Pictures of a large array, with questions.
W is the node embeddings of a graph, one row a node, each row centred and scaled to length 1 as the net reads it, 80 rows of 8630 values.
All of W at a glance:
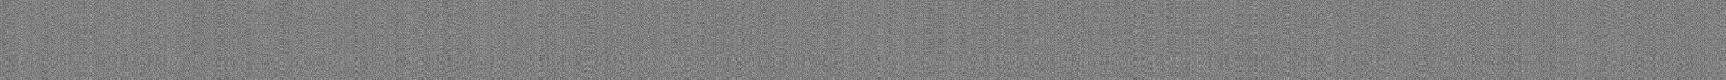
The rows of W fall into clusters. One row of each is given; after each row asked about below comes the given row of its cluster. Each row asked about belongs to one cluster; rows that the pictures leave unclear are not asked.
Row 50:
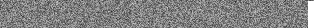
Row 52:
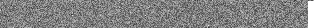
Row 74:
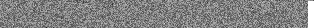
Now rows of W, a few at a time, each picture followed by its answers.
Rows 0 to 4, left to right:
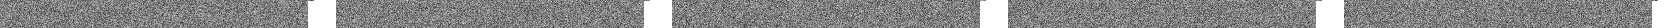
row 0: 50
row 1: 52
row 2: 74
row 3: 52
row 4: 52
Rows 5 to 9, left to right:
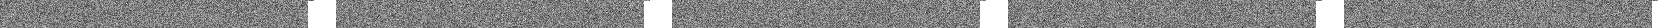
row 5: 50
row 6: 74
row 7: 52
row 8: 52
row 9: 50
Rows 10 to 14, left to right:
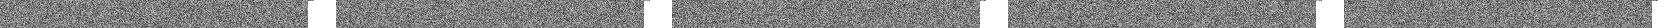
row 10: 52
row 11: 74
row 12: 52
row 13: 74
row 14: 50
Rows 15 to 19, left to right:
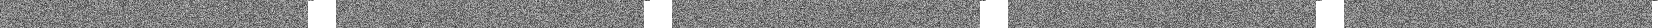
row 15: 50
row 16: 50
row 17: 52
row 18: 52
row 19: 50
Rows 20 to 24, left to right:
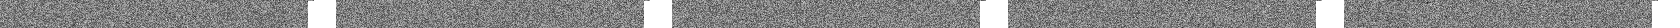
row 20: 74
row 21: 52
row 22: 50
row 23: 50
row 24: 74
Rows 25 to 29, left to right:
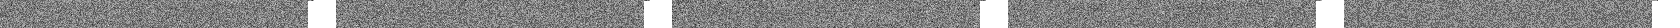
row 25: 52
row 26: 50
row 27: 50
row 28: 52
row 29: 74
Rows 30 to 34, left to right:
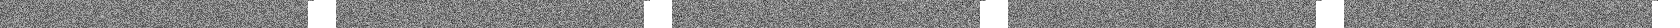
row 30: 52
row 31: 74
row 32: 52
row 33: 52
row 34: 74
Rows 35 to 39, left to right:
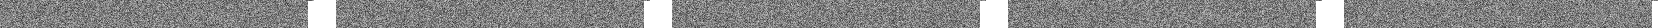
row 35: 50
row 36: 50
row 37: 74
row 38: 50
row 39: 52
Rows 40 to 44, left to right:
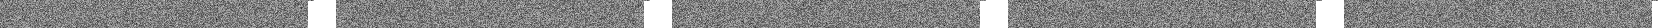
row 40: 52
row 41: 50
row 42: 52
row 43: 50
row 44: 52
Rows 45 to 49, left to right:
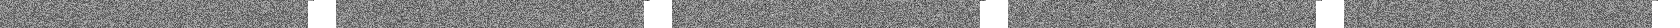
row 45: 74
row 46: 50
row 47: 52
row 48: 74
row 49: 74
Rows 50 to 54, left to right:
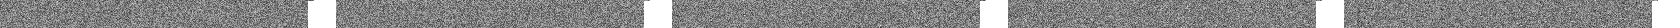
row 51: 52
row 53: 52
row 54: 74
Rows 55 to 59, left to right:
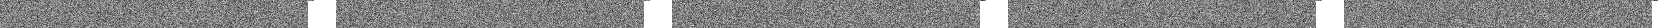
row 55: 50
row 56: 74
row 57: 50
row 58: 50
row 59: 50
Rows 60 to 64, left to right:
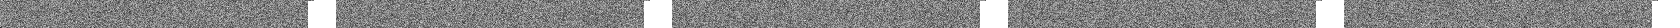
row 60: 50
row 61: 74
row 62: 74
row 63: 74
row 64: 74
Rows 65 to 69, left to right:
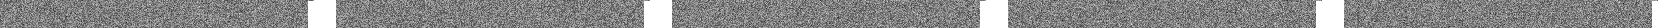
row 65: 50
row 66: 50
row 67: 52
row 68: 74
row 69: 74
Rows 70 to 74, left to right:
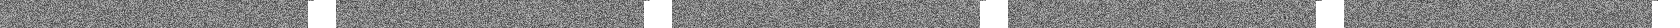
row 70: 50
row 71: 50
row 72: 52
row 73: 52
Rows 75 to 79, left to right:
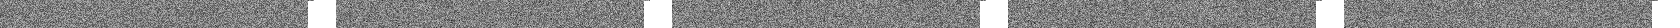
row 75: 52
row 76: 74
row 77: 50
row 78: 50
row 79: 50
